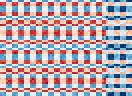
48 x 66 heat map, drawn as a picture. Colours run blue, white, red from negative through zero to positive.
Seam: vertical, 80% of the way across, the left part higher. Average level on the scale: 50%. Stripes: horizontal, repeating 10 times.
